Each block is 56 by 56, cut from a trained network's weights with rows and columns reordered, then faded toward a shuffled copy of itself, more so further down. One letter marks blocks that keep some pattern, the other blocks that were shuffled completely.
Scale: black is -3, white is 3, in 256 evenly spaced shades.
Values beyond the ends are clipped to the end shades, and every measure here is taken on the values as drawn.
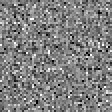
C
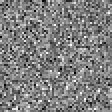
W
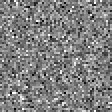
W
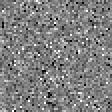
W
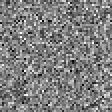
C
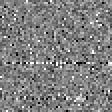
C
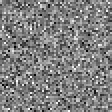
W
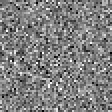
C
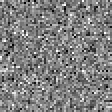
C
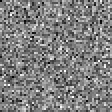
W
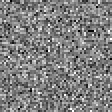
W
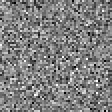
W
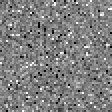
W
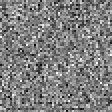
C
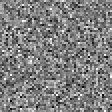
C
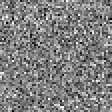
C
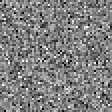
W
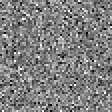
W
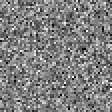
W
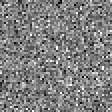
W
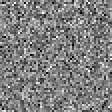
C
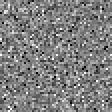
W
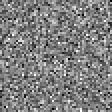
W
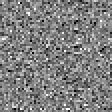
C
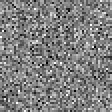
C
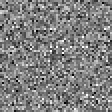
C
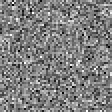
W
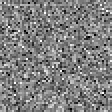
W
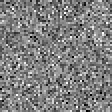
W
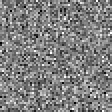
W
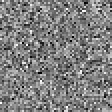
C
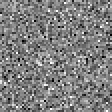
W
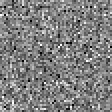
C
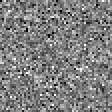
W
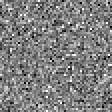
W
